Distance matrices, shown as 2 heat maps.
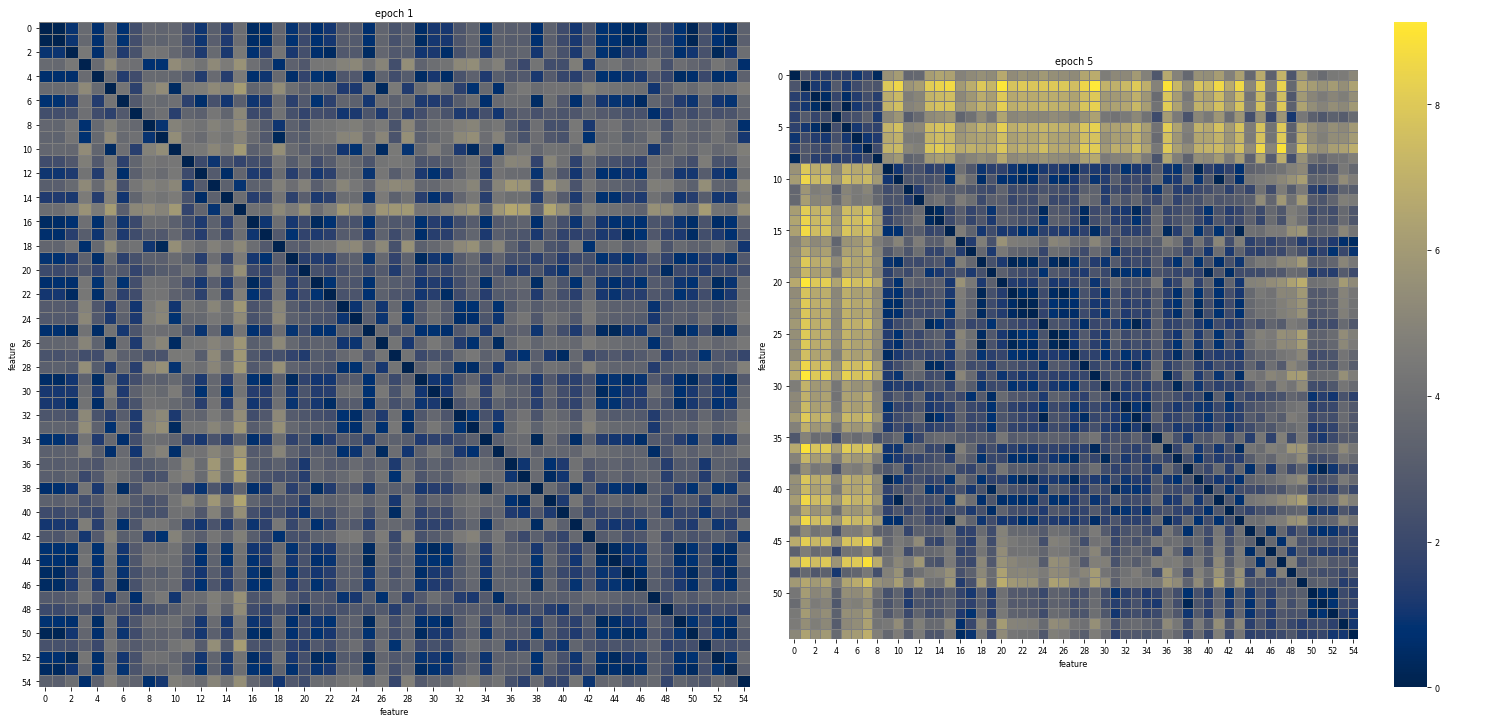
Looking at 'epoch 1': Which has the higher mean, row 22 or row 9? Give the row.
9
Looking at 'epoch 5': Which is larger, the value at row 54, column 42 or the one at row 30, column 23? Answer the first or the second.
the first
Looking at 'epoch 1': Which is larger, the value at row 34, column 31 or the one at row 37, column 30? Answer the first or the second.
the second
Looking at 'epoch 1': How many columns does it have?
55
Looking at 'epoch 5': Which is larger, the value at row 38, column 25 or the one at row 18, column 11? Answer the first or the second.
the first
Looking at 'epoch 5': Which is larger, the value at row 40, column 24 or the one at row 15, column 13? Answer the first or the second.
the second
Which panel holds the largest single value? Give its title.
epoch 5
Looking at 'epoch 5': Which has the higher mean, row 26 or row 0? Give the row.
0
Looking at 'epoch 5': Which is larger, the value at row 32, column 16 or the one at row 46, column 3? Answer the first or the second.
the second
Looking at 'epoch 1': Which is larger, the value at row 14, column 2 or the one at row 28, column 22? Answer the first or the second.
the second
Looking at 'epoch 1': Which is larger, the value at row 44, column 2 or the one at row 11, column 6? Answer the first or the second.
the second
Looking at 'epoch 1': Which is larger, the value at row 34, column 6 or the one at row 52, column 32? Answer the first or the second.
the second
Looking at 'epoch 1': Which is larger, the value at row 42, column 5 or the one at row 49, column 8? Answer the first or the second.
the first
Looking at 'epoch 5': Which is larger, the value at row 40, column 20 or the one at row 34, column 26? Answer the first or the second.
the first
